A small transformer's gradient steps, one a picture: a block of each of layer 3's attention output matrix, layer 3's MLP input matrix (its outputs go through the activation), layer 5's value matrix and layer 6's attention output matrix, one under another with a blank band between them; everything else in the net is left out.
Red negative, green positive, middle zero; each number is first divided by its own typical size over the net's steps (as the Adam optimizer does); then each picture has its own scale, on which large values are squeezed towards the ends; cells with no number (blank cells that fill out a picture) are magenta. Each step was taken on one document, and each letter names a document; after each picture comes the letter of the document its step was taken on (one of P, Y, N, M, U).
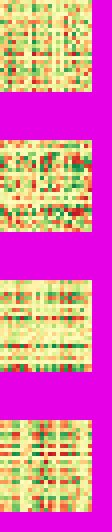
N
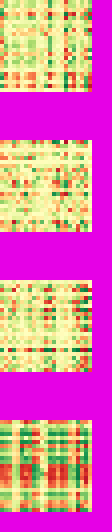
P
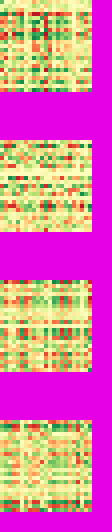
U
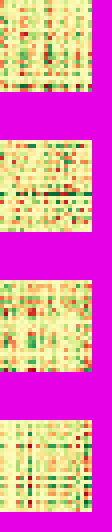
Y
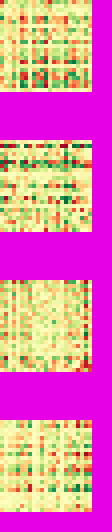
Y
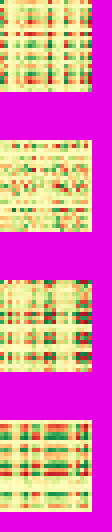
P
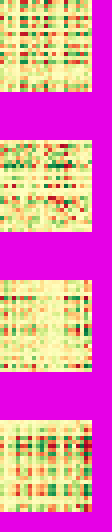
Y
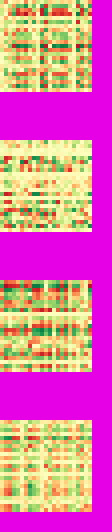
U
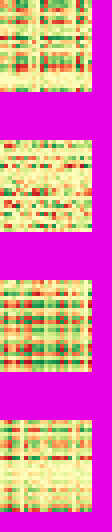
U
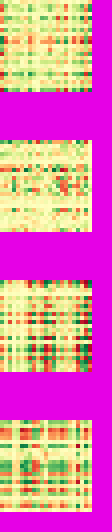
P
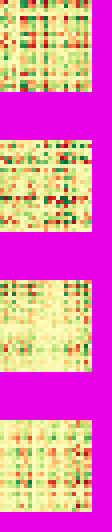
Y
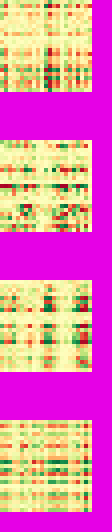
P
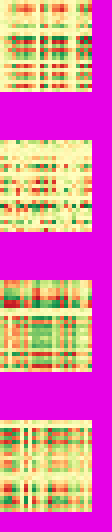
U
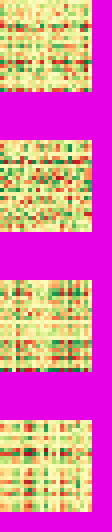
N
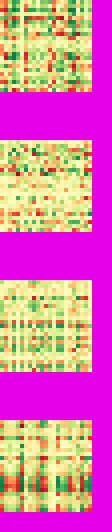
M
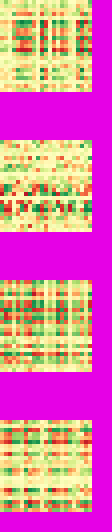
U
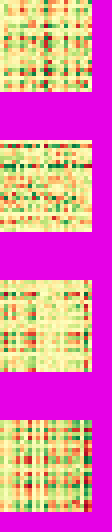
Y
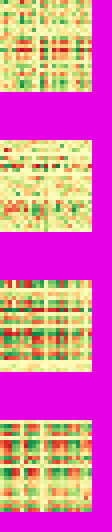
U
